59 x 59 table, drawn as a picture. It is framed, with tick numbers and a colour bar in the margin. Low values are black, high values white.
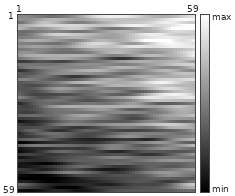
Ninth with the highest average: top right. Slope: up to the top right. Grain: streaks across. Ninth with the lowest average: bottom left.
